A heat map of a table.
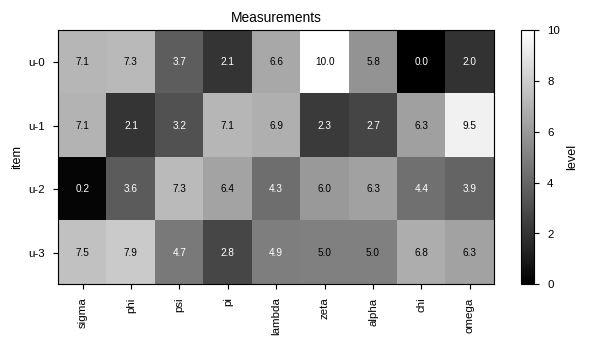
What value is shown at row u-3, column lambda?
4.9
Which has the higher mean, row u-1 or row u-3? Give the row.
u-3
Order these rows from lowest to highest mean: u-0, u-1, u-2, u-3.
u-2, u-0, u-1, u-3
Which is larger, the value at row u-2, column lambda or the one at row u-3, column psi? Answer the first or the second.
the second
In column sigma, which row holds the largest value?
u-3
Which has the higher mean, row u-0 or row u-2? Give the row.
u-0
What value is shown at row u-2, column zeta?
6.0
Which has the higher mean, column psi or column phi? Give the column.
phi
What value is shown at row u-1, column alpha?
2.7
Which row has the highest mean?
u-3
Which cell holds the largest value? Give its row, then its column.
u-0, zeta
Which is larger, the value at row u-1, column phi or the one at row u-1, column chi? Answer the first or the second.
the second
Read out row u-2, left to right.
0.2 3.6 7.3 6.4 4.3 6.0 6.3 4.4 3.9
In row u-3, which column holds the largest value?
phi
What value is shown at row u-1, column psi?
3.2
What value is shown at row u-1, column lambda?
6.9
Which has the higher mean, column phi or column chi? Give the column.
phi
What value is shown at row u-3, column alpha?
5.0
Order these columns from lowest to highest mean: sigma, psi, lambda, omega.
psi, omega, sigma, lambda
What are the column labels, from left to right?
sigma, phi, psi, pi, lambda, zeta, alpha, chi, omega
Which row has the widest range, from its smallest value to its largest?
u-0
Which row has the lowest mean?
u-2
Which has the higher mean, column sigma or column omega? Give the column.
sigma
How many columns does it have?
9
